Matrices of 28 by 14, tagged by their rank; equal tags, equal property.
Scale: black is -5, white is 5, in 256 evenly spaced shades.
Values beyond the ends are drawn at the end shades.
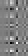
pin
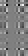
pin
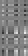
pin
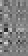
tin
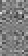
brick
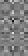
tin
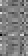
tin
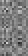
brick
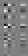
pin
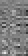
brick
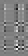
pin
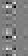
pin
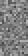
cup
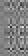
tin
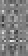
tin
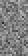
cup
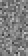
cup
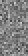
cup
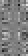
tin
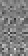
brick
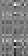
tin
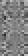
brick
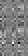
brick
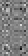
brick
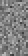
cup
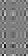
pin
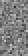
cup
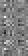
brick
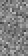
cup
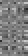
tin
